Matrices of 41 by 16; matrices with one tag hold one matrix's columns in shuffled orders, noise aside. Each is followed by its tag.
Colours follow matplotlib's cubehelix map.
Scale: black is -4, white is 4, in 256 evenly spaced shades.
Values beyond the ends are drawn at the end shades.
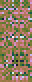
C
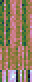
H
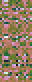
C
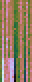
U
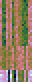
H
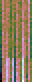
U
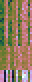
H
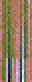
U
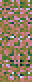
C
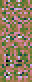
C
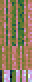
H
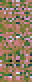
C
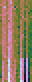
U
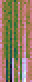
U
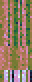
H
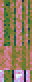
H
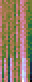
U
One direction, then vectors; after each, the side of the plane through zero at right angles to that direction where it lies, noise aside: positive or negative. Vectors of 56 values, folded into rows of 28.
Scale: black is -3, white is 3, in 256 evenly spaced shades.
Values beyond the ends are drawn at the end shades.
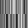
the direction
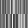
positive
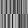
negative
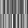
negative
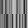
positive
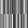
negative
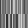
positive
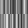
negative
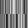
positive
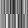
negative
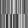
positive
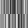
negative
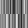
negative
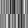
negative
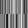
positive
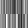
negative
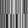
positive
